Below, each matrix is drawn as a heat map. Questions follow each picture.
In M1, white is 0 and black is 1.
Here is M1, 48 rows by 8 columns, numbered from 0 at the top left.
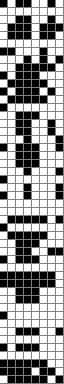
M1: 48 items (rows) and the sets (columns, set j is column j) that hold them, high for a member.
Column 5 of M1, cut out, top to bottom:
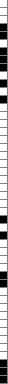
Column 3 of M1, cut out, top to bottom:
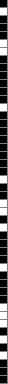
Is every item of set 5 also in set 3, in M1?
no
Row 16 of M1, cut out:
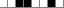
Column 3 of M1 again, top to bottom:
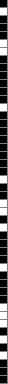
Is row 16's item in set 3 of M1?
yes
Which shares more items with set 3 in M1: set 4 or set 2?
set 2
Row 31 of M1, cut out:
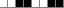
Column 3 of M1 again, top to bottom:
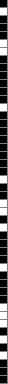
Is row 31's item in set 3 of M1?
yes
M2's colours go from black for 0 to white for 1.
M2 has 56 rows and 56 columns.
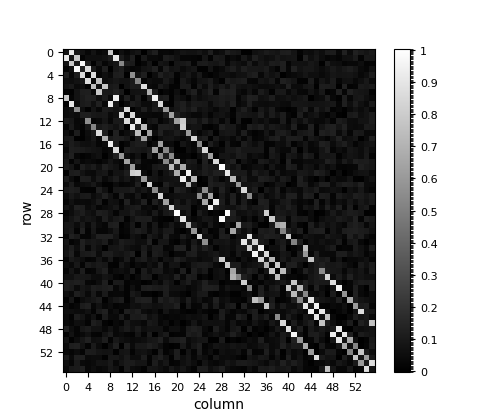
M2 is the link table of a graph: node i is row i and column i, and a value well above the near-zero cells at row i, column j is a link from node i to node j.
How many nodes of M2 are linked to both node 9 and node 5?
0
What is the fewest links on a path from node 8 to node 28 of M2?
6
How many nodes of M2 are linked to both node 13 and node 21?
1
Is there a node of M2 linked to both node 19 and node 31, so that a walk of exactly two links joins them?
no
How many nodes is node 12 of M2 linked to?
5
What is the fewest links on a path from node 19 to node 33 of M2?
4
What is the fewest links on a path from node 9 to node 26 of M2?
3
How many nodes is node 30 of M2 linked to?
4
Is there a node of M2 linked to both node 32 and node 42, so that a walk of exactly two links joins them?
no
